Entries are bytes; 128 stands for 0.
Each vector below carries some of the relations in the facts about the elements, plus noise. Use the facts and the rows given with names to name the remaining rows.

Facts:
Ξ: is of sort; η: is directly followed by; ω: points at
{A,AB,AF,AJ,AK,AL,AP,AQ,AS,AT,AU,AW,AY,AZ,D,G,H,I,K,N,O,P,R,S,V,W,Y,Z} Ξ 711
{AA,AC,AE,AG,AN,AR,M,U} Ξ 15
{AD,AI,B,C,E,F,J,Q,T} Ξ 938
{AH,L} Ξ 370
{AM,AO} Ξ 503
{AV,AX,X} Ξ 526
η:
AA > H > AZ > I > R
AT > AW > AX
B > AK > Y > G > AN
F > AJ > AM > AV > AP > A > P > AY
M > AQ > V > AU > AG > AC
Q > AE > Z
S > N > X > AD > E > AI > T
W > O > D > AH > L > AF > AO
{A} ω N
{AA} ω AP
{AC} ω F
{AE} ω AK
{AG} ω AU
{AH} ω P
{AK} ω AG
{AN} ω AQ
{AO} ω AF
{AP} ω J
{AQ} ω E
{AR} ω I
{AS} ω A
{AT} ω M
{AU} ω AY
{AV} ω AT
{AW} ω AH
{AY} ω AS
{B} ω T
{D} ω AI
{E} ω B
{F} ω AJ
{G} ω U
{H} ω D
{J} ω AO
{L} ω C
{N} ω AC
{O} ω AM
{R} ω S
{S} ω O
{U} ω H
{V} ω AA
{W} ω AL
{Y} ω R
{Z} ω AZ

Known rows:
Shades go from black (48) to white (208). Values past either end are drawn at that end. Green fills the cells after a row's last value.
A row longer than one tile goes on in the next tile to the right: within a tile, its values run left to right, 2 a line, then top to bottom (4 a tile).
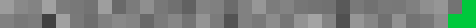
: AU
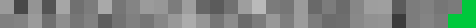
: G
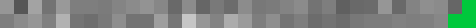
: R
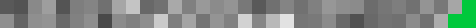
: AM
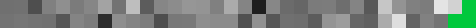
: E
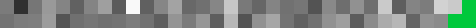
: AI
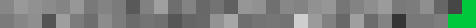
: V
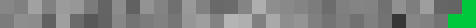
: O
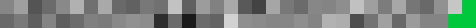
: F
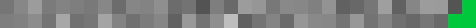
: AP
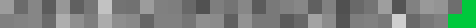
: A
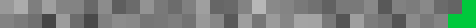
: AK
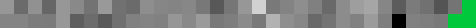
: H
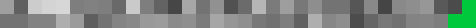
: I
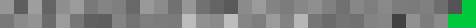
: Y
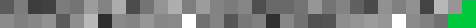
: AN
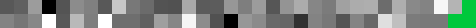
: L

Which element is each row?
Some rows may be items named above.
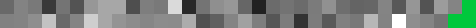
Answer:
AC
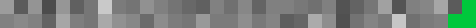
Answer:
A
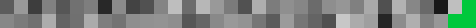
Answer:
M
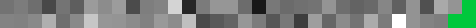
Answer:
AC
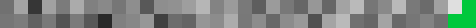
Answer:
B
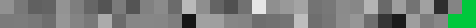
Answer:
AT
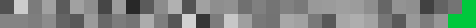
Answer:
AA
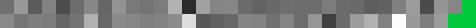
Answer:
AG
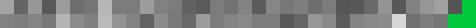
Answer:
A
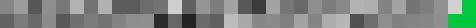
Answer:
F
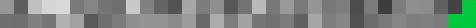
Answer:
I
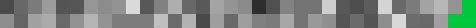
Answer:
AO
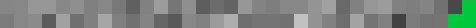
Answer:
V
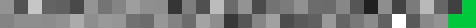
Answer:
P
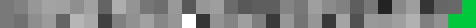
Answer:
AR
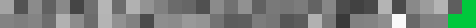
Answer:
AY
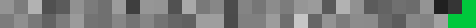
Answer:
AW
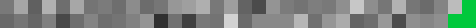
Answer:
Q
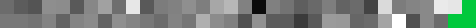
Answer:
T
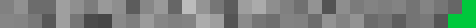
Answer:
AQ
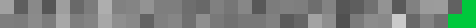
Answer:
A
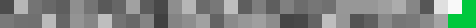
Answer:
C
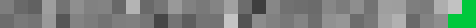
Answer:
AD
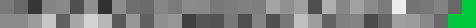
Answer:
AV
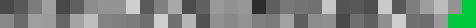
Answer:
AO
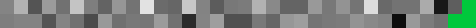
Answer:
W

